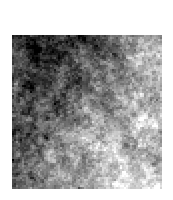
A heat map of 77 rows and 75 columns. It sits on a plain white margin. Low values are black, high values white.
Values rise toward the bottom right. The ninth with the highest average is the bottom right. The top left is the ninth with the lowest average. The texture is blotchy.
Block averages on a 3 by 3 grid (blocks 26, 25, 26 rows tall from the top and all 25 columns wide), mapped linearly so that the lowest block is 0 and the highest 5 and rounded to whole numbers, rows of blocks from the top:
014
134
245
